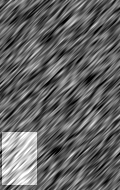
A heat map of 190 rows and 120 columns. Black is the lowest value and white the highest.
In the bottom left lies a patch that is higher than the rest. Neither half mirrors the other. Streaks slant up to the right. The ninth with the highest average is the bottom left. On average the colour sits 40% of the way up the scale.
